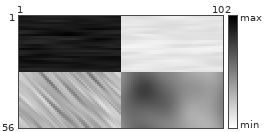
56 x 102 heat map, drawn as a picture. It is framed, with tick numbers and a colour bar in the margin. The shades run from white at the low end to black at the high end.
It is made of 2 by 2 panels. Panel 1,1: very high, streaked across, faint in contrast. Panel 1,2: very low, streaked across, faint in contrast. Panel 2,1: low, slanting down to the right. Panel 2,2: middling, smooth, strong in contrast.
